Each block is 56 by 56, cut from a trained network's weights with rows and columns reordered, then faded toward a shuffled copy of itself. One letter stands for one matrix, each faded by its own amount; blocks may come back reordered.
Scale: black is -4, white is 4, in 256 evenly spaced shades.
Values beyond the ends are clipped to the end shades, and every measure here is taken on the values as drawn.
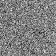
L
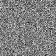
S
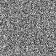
S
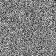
S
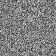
S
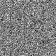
S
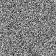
L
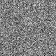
S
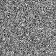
S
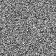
L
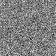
S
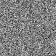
S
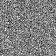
S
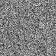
L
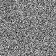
L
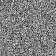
L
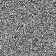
L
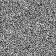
L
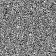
S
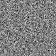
L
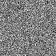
L
